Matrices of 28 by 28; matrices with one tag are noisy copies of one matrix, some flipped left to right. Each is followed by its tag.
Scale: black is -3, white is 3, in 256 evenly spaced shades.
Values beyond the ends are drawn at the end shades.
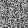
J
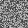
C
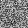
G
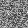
G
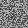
G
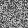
C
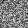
C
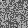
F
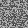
G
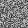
J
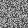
J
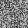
F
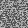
G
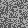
J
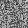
F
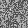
F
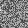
C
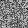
F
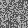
F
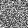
G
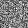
C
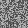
F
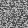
G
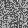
F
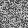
C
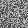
J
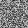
G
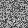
C
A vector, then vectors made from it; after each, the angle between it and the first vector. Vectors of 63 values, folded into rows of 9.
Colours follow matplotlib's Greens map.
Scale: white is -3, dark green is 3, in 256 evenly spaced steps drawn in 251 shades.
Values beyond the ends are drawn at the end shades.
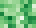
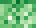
partly opposed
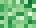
partly aligned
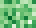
orthogonal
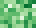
partly aligned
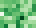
nearly opposite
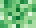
partly opposed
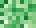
orthogonal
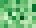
partly opposed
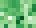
nearly opposite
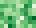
nearly parallel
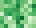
nearly opposite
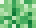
orthogonal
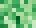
partly opposed
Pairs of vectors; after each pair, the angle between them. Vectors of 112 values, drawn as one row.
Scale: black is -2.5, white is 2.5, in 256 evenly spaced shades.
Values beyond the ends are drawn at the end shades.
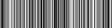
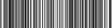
nearly opposite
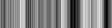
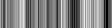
nearly parallel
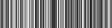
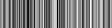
nearly opposite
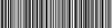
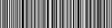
partly opposed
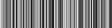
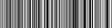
partly opposed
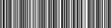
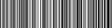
partly aligned
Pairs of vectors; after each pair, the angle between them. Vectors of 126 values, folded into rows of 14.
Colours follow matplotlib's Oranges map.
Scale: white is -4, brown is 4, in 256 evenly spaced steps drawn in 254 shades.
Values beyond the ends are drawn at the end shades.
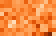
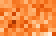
nearly opposite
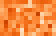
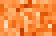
nearly opposite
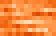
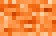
partly opposed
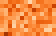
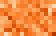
partly opposed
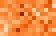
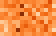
nearly parallel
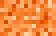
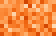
orthogonal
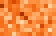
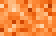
partly opposed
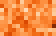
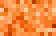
nearly parallel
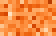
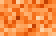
partly aligned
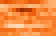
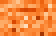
partly aligned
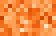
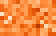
partly aligned
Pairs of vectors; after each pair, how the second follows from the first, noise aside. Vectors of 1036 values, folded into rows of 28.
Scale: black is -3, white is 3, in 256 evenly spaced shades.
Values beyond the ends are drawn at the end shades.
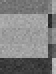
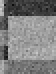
reversed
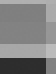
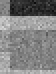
reversed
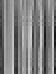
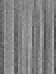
shrunk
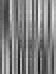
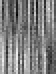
reversed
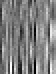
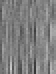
shrunk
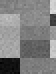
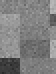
shrunk
